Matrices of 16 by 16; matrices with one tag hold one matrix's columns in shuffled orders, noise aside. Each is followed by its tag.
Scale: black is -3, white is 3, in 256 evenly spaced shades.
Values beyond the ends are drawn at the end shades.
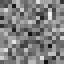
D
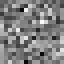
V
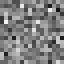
V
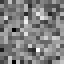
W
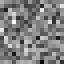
V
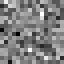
D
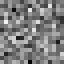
V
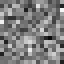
V
